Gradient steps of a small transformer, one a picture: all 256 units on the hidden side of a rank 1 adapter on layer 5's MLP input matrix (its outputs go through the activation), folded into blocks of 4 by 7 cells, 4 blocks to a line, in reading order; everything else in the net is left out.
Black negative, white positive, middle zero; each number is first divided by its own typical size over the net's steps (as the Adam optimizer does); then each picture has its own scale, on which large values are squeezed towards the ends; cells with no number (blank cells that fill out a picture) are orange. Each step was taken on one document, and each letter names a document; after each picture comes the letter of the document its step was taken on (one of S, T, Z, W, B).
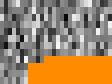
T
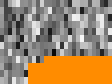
T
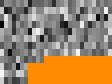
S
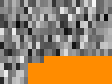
S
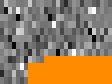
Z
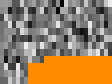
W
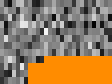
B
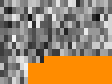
S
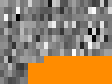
Z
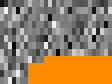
Z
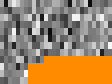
T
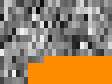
B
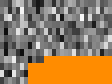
B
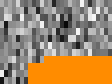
B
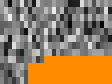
B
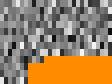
S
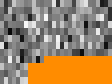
T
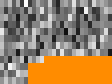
S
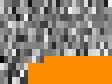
W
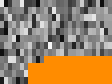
B
